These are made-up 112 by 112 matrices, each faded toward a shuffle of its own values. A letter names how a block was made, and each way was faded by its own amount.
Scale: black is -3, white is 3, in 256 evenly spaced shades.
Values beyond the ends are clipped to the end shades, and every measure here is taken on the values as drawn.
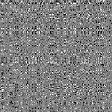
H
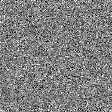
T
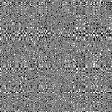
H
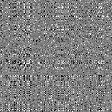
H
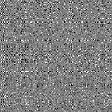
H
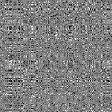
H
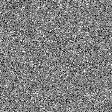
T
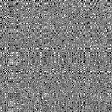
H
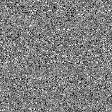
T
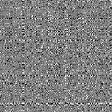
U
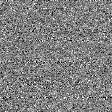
T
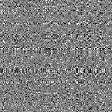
U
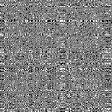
U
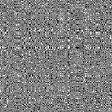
H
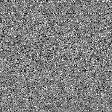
T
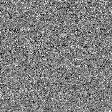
T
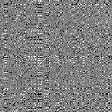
H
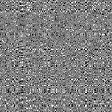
H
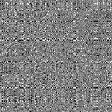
U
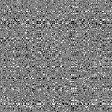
H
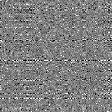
U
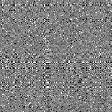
U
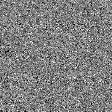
T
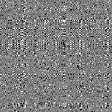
H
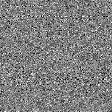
T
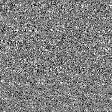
T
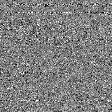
T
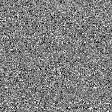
T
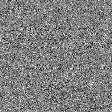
T
